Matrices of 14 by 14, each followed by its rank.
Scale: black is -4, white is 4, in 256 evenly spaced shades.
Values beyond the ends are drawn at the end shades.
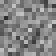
full rank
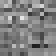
three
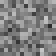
full rank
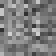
three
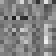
three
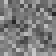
full rank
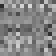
three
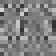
three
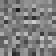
three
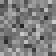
full rank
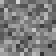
full rank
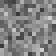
full rank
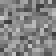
full rank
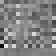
three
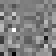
three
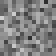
full rank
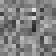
three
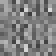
three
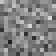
full rank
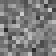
full rank
